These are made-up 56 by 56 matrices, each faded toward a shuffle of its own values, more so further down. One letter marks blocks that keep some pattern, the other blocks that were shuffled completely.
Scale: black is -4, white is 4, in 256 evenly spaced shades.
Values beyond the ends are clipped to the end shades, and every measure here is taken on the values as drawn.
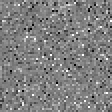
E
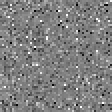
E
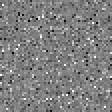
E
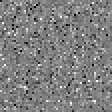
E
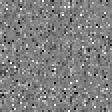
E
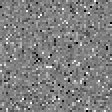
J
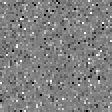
J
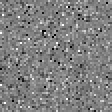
J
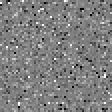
E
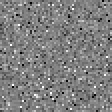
J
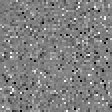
E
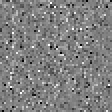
E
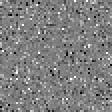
E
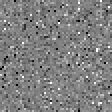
E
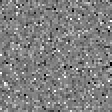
J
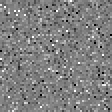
J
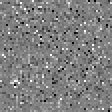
E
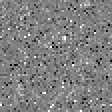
J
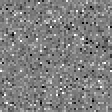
E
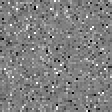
J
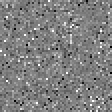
J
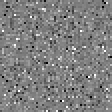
E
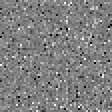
J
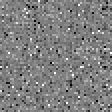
E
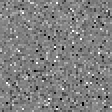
J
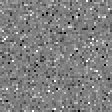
J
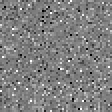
E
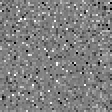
E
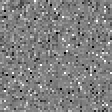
E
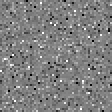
J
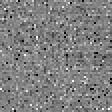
E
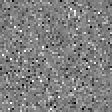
J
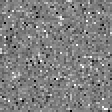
J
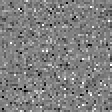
E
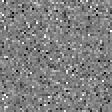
J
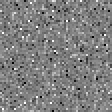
J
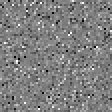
J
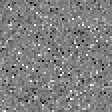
J
